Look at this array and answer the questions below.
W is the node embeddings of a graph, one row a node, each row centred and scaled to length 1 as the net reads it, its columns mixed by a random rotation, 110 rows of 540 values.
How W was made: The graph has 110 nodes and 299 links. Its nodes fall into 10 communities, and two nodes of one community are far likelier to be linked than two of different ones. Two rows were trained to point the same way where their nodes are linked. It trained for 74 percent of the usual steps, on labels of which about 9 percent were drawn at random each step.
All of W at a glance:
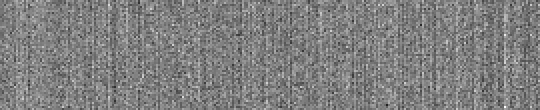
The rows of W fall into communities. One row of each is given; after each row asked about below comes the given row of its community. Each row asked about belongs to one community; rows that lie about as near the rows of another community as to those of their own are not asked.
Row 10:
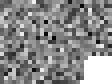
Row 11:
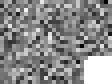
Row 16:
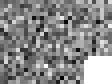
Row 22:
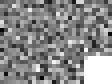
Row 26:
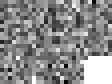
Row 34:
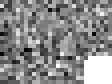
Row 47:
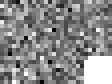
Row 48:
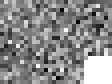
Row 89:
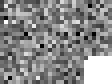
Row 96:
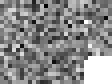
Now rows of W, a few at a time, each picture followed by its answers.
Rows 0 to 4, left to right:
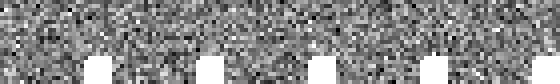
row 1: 96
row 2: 96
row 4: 47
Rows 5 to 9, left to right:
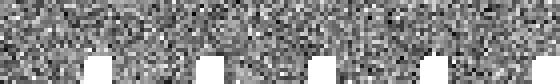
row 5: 47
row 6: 10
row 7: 11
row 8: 11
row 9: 16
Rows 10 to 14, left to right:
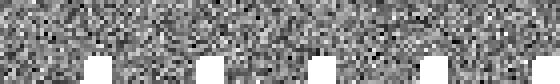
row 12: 22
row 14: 34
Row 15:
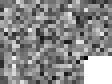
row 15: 96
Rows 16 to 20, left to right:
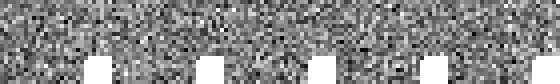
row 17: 10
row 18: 96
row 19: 34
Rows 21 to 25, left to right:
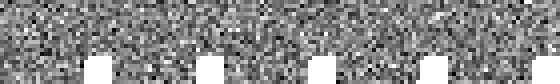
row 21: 34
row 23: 96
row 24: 11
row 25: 22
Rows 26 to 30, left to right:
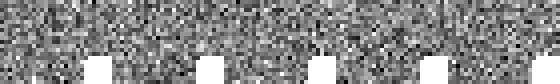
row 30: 16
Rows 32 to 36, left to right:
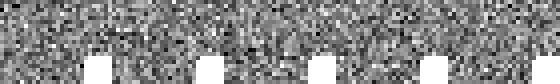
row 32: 96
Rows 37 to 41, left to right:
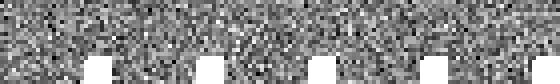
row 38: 47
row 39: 89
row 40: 22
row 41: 34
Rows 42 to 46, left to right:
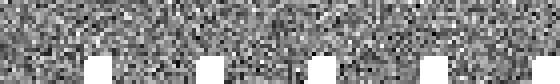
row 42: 34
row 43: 26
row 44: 11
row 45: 89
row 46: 10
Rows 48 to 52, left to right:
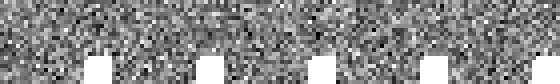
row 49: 89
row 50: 89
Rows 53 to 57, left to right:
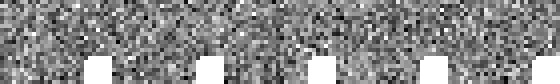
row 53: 11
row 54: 22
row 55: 48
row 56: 10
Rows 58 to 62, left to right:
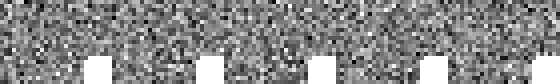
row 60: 10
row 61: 11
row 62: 16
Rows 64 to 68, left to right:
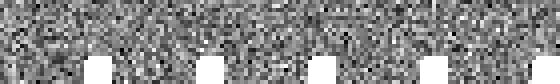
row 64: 96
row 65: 47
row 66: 34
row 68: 47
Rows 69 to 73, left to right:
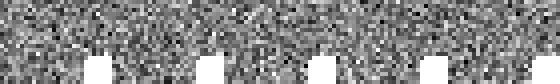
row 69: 48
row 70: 89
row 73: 22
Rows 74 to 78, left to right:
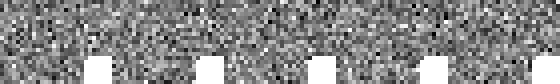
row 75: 10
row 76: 26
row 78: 47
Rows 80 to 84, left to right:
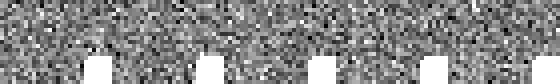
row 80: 47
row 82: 10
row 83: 34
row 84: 10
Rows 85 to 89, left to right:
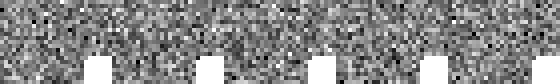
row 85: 10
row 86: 22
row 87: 22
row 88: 96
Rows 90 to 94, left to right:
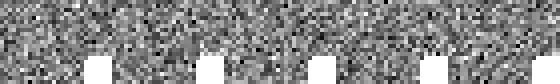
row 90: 11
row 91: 96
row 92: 22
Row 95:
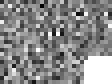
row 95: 16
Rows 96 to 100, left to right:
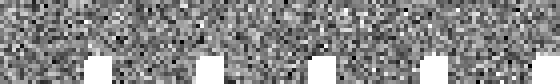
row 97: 47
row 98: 11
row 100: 96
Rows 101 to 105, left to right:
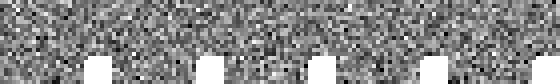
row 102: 47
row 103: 34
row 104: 48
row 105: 11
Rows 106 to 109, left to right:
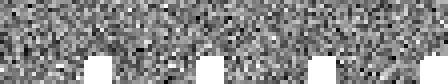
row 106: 34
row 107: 34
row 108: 10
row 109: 16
